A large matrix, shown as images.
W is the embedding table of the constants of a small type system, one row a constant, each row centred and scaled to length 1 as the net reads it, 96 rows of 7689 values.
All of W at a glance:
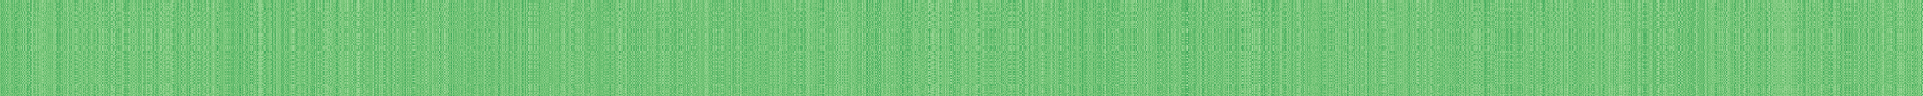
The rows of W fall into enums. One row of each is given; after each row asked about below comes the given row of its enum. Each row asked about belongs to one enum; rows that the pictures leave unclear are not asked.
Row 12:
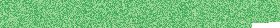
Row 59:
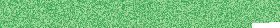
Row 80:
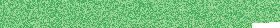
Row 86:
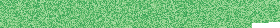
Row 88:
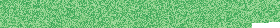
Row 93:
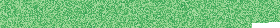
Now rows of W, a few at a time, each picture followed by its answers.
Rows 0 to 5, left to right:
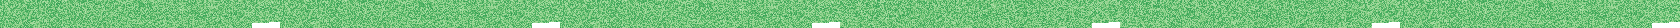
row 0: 80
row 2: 80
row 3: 86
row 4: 88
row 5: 80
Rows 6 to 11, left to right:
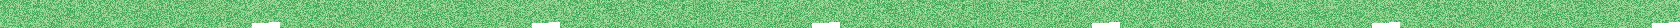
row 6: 88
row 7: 86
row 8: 59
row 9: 59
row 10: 80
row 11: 86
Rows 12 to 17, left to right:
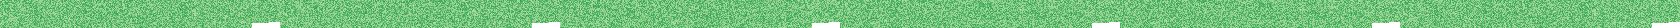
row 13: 93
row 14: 88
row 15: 80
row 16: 80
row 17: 12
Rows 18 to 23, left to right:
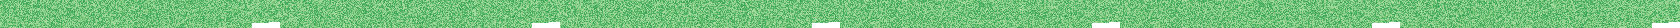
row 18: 88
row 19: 12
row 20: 93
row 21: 80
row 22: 80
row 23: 86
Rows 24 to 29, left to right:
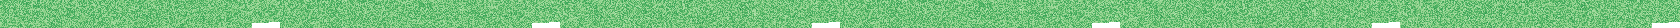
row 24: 88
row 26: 12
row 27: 80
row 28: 12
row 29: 93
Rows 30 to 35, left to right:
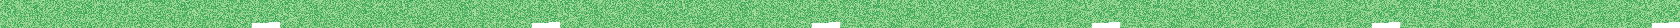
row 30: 93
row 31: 12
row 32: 12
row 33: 88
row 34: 88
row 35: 88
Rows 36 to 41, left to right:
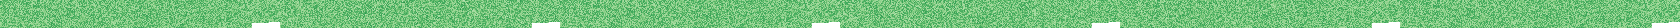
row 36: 88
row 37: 93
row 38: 88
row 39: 12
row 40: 86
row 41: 88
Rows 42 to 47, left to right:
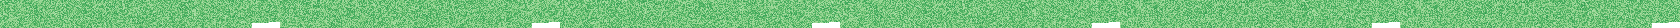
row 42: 12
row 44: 80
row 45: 12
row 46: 93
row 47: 93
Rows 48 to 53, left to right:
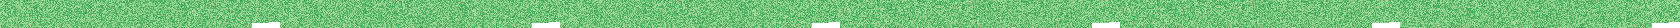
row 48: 93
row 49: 12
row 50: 12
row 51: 59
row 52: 59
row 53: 88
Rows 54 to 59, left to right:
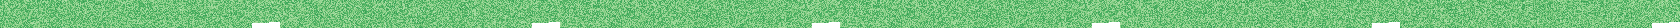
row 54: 80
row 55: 12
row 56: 88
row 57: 88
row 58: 93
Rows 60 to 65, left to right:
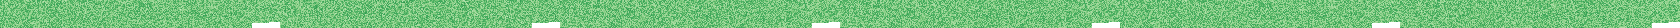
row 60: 80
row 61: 93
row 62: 88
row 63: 88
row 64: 80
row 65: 86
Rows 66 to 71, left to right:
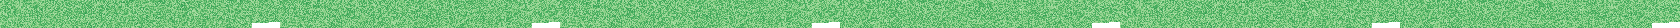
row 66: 93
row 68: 88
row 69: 80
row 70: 93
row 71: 80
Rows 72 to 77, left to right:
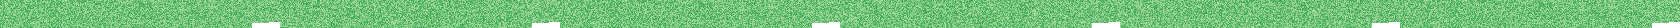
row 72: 80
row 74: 80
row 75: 12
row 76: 93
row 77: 80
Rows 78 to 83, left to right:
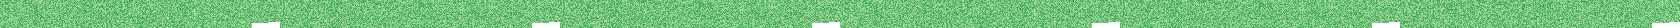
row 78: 12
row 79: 80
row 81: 12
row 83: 59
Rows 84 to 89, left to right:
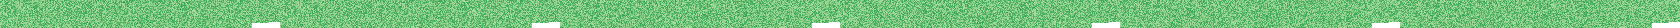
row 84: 93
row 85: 93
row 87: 12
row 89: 86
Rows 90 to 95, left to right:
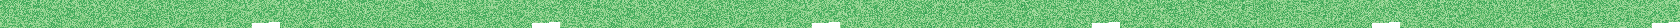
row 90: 88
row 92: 88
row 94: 59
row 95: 86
